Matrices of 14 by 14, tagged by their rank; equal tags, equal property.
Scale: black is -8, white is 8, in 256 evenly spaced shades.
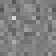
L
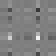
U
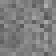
L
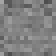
L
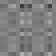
U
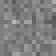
L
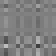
U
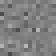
L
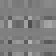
U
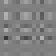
U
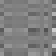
U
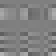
U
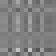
U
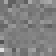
L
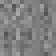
L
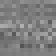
L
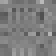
L
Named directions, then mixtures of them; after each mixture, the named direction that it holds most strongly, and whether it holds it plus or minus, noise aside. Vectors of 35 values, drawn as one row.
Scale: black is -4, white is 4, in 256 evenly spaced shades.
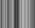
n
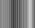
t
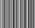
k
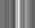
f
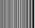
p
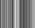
n, minus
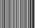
k, plus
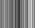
t, plus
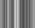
n, minus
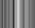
f, plus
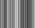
n, minus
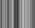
n, plus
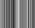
f, plus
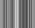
n, minus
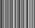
k, minus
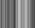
f, plus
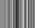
k, plus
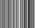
k, plus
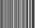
p, plus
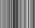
k, plus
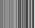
p, plus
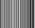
p, plus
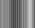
t, plus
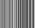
p, plus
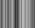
n, plus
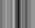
f, minus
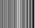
p, plus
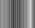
t, plus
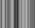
n, plus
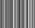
k, minus
